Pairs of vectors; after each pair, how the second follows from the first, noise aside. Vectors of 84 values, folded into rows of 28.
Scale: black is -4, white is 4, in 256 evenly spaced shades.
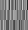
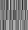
negated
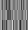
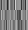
reversed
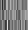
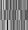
negated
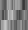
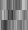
negated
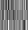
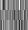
reversed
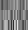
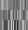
negated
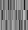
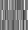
negated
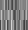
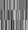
negated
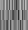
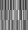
negated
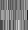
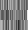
negated
